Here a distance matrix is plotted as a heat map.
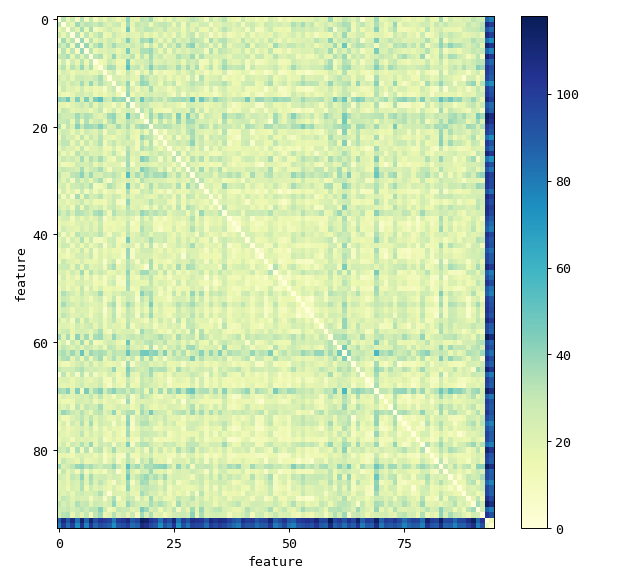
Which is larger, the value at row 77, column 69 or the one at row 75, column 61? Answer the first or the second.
the first
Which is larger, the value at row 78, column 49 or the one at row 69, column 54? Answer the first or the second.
the second
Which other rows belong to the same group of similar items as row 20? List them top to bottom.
0, 1, 2, 3, 4, 5, 6, 7, 8, 9, 10, 11, 12, 13, 14, 15, 16, 17, 18, 19, 21, 22, 23, 24, 25, 26, 27, 28, 29, 30, 31, 32, 33, 34, 35, 36, 37, 38, 39, 40, 41, 42, 43, 44, 45, 46, 47, 48, 49, 50, 51, 52, 53, 54, 55, 56, 57, 58, 59, 60, 61, 62, 63, 64, 65, 66, 67, 68, 69, 70, 71, 72, 73, 74, 75, 76, 77, 78, 79, 80, 81, 82, 83, 84, 85, 86, 87, 88, 89, 90, 91, 92
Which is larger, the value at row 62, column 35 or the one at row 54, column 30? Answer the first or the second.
the first
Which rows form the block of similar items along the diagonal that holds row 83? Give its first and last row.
0 to 92
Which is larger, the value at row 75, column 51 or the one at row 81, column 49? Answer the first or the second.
the first
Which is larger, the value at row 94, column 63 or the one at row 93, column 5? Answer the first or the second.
the second
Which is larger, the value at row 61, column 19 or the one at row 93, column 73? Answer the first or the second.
the second
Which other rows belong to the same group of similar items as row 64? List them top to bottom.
0, 1, 2, 3, 4, 5, 6, 7, 8, 9, 10, 11, 12, 13, 14, 15, 16, 17, 18, 19, 20, 21, 22, 23, 24, 25, 26, 27, 28, 29, 30, 31, 32, 33, 34, 35, 36, 37, 38, 39, 40, 41, 42, 43, 44, 45, 46, 47, 48, 49, 50, 51, 52, 53, 54, 55, 56, 57, 58, 59, 60, 61, 62, 63, 65, 66, 67, 68, 69, 70, 71, 72, 73, 74, 75, 76, 77, 78, 79, 80, 81, 82, 83, 84, 85, 86, 87, 88, 89, 90, 91, 92
